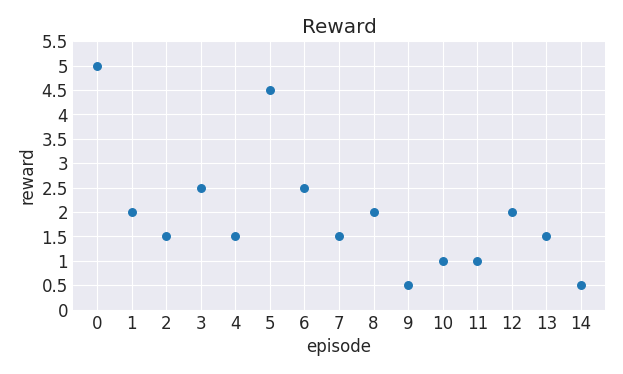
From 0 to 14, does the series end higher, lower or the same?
lower
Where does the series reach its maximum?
0
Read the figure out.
Title: Reward
x-axis: episode, ticks 0 1 2 3 4 5 6 7 8 9 10 11 12 13 14
y-axis: reward, ticks 0 0.5 1 1.5 2 2.5 3 3.5 4 4.5 5 5.5
Values:
5 2 1.5 2.5 1.5 4.5 2.5 1.5 2 0.5 1 1 2 1.5 0.5
